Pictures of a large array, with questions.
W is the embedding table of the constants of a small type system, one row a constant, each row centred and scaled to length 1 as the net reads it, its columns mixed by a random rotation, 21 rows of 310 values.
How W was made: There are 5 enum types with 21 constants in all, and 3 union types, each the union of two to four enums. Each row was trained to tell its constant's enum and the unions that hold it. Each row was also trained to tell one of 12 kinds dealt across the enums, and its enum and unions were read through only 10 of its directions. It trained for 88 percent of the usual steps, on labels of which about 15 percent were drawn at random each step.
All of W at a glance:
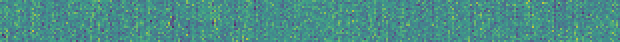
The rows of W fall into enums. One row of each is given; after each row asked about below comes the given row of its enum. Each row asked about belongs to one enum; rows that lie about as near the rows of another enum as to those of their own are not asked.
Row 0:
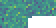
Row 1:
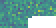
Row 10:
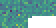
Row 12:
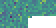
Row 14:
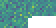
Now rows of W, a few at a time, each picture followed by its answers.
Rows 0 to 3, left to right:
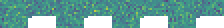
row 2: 12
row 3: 1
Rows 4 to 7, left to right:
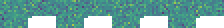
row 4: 0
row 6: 0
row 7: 1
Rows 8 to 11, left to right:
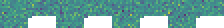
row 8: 0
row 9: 1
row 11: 12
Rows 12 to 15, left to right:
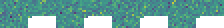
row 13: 10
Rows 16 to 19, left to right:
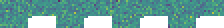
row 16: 14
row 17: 0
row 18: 1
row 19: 10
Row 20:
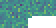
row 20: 14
